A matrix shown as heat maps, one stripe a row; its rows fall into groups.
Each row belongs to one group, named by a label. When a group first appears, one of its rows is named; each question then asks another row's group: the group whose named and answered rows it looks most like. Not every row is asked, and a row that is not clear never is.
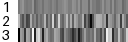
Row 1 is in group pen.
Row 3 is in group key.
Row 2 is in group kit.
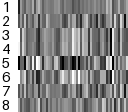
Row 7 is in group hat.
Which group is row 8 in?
kit
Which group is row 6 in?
pen
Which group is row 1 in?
key
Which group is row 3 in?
pen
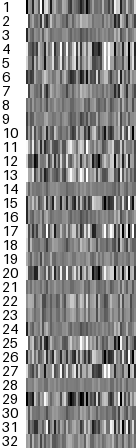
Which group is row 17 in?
kit
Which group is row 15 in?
hat
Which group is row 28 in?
hat
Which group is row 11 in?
pen
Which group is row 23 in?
pen
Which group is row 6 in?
key
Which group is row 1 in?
key
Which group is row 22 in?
pen
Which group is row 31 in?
kit
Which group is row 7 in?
pen
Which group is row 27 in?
kit
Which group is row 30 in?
pen
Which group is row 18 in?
pen
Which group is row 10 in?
hat
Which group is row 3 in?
key
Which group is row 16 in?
key
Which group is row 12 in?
kit
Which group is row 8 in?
hat
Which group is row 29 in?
key
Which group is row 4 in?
kit
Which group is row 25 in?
pen
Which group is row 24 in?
key
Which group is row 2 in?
pen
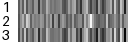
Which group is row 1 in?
hat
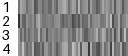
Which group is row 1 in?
pen
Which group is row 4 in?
pen
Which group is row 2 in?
key
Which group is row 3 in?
kit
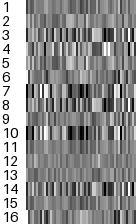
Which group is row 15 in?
key
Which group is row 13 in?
kit
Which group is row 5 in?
pen
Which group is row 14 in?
hat
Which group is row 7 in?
key
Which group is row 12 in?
hat
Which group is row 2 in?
pen
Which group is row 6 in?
pen
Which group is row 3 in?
hat
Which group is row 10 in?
key
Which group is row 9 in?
kit
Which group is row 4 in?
kit
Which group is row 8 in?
hat
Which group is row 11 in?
key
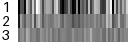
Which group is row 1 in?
key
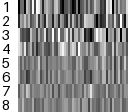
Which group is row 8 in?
pen
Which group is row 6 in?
kit
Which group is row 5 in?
kit
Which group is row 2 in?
hat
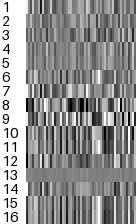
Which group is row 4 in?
kit
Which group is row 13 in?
pen
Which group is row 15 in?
hat
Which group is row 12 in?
key
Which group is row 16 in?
hat
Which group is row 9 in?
kit
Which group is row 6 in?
hat
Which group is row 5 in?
kit
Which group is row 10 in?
hat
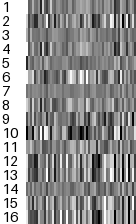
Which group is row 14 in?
hat
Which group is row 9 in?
hat
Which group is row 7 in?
hat
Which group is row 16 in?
kit
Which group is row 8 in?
pen
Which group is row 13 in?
kit
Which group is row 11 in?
pen
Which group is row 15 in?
kit
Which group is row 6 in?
pen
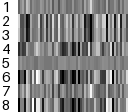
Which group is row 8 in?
key
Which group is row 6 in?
key
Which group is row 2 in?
kit
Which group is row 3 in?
kit
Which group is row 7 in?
hat
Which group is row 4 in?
key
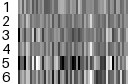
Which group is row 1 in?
pen
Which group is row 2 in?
hat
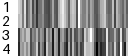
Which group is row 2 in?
pen
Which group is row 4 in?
hat
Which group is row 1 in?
pen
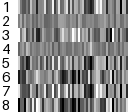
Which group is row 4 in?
hat
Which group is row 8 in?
key
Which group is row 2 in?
pen
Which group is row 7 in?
kit
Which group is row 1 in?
kit
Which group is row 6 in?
key
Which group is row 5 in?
kit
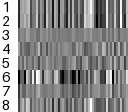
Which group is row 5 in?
hat
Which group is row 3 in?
hat
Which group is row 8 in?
hat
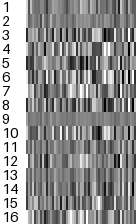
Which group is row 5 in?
key
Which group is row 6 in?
kit
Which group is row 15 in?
hat
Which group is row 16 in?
pen
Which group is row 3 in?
hat
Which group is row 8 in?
hat
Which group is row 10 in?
kit
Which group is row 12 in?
pen
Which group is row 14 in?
hat
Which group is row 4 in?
kit
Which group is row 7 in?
pen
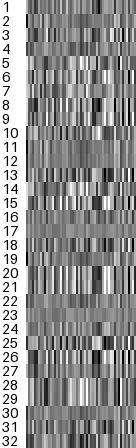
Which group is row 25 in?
hat
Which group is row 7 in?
pen
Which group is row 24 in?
kit
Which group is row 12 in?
key
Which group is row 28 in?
pen
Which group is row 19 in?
key
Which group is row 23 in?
pen
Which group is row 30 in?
key
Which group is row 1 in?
kit
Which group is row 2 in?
key
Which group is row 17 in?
pen
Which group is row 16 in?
hat
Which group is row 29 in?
pen
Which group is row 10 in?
hat
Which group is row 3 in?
kit
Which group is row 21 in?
kit
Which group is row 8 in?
kit
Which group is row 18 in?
hat
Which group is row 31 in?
hat
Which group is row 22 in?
key
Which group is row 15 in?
kit
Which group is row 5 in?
pen
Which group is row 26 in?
kit
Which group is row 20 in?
kit
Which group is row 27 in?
kit
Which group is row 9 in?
kit
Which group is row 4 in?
key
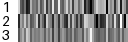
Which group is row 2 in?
hat
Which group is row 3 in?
hat
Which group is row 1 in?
kit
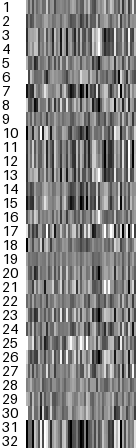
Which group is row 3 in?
hat
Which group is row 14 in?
key
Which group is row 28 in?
pen
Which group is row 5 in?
kit
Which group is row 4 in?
hat
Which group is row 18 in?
key
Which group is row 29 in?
pen
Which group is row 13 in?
hat
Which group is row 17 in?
kit
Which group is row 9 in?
hat
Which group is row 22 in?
hat
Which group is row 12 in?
hat
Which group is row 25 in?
pen
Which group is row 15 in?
key
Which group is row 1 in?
kit
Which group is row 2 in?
key
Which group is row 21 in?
kit
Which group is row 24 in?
hat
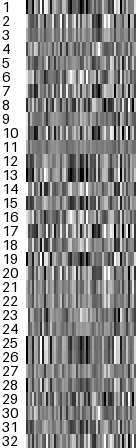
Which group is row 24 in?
pen
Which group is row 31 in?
key
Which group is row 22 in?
kit
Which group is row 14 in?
pen
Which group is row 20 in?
kit
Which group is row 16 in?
pen
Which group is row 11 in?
pen
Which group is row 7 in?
kit
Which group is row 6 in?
pen
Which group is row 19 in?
key
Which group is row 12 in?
key
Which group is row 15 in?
key
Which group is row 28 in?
key
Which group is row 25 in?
key
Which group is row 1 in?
key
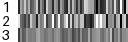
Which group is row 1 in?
hat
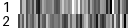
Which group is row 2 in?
hat
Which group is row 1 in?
pen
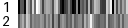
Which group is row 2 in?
hat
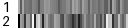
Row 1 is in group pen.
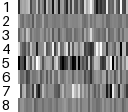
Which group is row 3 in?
hat
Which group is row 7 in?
pen
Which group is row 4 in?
kit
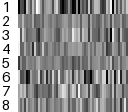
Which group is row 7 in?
pen
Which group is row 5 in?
key
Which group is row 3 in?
pen
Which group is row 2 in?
pen
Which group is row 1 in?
key
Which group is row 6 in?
kit
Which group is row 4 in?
pen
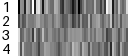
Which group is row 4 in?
pen
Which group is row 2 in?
key
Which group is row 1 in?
key
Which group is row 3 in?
pen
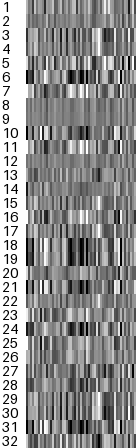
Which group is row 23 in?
pen
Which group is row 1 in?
kit
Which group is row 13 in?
kit
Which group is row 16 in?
pen
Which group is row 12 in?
hat
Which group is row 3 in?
hat
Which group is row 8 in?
hat
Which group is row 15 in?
hat
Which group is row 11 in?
pen
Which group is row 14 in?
key
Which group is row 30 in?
hat
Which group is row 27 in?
hat
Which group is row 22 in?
hat
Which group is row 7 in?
pen
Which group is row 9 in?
hat
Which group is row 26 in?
pen
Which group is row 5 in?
kit
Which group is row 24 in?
key
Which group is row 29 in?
hat
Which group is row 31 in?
key
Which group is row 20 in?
pen
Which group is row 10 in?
key
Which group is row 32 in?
kit
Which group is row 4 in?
hat
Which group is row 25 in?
pen
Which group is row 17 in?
hat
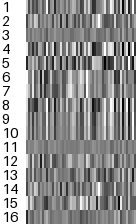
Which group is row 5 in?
hat
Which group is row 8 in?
kit
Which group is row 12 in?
pen
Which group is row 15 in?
pen
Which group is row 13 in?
hat
